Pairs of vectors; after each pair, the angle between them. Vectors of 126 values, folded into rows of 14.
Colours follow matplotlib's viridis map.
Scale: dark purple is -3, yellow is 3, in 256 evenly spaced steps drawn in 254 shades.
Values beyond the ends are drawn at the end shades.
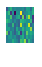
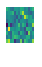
orthogonal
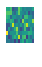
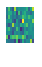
partly aligned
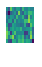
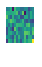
partly opposed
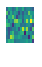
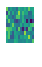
nearly opposite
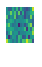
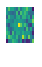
nearly opposite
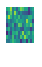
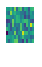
partly aligned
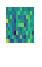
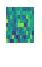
nearly parallel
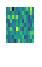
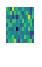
nearly opposite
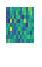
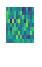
nearly opposite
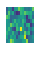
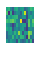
orthogonal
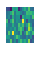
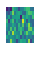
nearly parallel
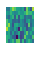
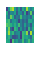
partly aligned
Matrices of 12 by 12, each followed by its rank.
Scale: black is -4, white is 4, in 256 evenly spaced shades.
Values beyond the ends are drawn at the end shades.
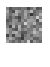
full rank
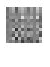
two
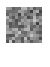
full rank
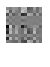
two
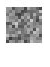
full rank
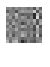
two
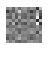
two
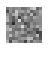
full rank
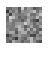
full rank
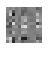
two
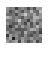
full rank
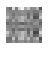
two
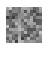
full rank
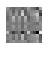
two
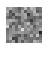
full rank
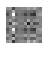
two
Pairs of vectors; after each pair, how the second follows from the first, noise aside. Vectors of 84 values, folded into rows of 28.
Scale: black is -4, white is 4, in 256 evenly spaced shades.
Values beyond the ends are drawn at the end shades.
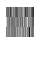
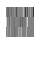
partly zeroed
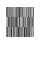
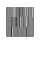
partly zeroed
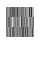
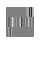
partly zeroed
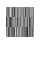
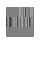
partly zeroed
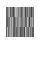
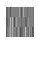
partly zeroed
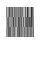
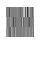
partly zeroed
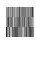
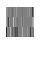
partly zeroed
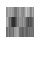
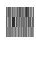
sign-scrambled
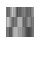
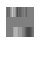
partly zeroed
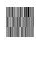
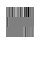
partly zeroed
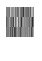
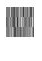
sign-scrambled
